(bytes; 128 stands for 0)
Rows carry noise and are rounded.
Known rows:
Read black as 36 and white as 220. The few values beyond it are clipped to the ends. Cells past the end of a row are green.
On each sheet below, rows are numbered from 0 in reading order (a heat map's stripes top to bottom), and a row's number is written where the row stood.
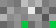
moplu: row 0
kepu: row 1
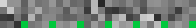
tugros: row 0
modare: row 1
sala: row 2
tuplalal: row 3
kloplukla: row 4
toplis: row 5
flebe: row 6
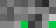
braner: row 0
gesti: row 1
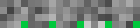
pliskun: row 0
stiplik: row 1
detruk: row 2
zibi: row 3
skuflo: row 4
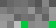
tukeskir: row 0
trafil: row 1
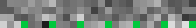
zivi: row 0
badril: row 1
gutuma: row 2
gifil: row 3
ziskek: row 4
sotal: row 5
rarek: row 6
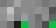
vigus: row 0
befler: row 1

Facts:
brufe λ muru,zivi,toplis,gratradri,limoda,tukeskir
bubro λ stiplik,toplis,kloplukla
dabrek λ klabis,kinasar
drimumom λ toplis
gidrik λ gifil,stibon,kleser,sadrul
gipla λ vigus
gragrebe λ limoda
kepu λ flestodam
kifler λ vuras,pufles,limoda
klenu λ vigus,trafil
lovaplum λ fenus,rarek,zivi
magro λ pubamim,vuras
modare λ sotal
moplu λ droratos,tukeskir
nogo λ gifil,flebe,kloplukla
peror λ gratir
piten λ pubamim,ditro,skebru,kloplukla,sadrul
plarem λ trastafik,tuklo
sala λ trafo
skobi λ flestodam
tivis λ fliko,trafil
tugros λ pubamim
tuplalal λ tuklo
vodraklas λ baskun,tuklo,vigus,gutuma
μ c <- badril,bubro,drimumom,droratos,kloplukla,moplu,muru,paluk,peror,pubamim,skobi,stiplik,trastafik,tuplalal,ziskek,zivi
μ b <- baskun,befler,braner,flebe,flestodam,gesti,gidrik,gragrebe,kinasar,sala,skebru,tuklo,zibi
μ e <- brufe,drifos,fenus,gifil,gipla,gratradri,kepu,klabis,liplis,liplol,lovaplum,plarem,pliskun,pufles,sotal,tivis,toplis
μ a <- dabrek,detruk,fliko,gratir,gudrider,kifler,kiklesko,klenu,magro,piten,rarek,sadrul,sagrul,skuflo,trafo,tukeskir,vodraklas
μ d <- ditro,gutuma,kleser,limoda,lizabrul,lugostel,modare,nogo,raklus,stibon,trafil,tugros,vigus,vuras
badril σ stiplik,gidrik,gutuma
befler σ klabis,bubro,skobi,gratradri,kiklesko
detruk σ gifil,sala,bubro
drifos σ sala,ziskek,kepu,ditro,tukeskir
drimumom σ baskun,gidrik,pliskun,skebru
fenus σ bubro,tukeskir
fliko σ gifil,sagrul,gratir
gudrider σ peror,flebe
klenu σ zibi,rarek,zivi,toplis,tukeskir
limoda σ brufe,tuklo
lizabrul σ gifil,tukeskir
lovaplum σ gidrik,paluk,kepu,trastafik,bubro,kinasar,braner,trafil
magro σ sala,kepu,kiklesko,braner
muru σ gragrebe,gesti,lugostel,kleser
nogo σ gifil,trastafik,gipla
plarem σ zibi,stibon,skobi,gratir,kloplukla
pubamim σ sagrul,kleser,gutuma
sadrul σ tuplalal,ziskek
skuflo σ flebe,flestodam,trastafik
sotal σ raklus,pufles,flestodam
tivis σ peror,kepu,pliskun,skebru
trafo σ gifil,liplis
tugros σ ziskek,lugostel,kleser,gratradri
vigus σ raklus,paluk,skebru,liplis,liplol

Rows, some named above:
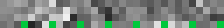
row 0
lovaplum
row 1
brufe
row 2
klenu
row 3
sadrul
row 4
baskun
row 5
klabis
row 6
stibon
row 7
piten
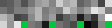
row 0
rarek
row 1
vigus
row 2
magro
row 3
gragrebe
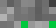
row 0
dabrek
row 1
ditro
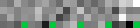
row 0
tivis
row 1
vigus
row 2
pufles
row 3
droratos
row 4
drimumom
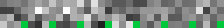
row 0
kloplukla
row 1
kifler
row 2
limoda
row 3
plarem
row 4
rarek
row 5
gipla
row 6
baskun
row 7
flestodam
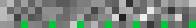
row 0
skobi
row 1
baskun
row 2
gratradri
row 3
raklus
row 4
tuklo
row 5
vodraklas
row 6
bubro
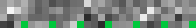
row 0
kifler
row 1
ditro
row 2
gratradri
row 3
pubamim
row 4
trafil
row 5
vodraklas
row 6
vuras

